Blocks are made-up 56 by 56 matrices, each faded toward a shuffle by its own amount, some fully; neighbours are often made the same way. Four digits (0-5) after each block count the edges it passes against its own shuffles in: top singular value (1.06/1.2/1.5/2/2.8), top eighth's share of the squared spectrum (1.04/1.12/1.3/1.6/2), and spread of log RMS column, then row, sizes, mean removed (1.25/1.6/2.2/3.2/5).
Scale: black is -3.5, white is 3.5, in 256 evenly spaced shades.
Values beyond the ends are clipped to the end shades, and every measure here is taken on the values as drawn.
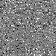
3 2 0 1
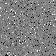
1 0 0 0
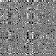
4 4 2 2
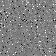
2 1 0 0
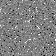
1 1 0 0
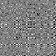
4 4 2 3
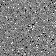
0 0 0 0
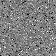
0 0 0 0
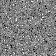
2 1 0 0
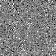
3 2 1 0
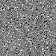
2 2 1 0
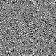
3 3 1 1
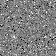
0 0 0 0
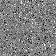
1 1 0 0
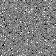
3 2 0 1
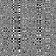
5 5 3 3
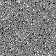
3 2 0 1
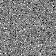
0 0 0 0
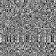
4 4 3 2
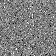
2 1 0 0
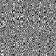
4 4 2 2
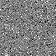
2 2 0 0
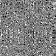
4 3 1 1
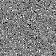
2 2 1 0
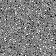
1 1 0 0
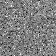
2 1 0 0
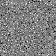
2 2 0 0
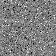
0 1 0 0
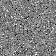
0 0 0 0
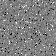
0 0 0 0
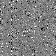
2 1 2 0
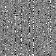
2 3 3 0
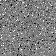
0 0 0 0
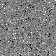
2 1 0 0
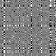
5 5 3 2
